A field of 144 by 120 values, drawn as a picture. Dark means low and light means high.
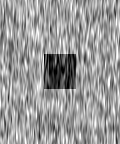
Ninth with the lowest average: centre. Grain: streaks running down. Slope: none. Odd patch: lower, in the centre.
